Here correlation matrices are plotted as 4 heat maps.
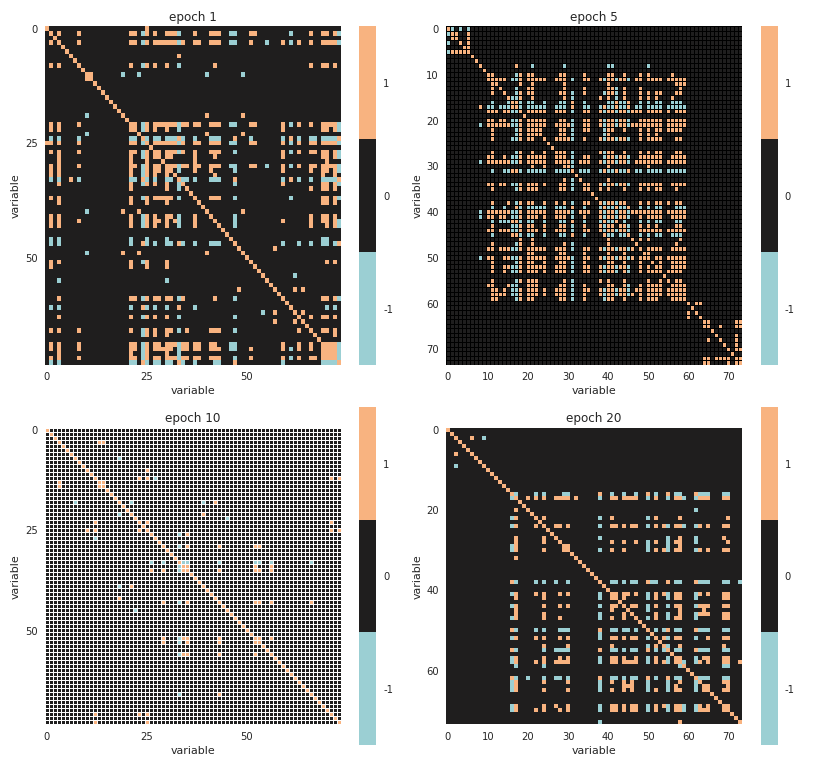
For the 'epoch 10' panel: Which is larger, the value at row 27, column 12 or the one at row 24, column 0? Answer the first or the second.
the second
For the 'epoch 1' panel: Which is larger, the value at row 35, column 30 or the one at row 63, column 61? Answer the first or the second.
the first
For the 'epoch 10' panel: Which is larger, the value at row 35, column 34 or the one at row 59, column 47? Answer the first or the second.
the first
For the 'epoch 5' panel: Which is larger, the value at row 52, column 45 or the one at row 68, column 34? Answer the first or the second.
the second
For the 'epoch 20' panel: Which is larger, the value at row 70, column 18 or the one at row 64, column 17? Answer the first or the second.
the second
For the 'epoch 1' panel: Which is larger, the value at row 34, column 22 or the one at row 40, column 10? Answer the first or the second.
the first
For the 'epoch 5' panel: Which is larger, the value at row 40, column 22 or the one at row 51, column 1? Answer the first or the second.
the first
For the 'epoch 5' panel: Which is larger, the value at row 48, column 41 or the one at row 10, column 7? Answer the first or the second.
the first
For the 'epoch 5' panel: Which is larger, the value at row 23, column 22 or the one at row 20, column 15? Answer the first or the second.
the first
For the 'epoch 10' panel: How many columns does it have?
74
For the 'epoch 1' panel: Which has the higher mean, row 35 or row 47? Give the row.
35
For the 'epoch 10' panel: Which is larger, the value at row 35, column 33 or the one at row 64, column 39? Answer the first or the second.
the second
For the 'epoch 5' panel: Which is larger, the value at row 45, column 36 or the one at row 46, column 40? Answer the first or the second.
the second
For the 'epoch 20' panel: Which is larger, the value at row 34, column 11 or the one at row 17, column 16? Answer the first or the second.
the first
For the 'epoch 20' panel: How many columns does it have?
74
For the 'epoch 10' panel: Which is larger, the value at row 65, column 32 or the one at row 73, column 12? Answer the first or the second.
the second
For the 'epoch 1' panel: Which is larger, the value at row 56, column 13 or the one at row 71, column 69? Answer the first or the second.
the second
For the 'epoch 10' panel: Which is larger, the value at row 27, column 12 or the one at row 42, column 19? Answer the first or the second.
the second
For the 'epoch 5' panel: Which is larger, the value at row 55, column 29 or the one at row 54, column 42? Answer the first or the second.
the first
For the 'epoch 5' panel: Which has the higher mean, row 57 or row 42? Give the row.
57
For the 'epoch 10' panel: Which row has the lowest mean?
33
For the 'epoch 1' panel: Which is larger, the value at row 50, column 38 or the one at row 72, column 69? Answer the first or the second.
the second
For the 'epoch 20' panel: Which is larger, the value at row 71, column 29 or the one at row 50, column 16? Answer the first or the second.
the second
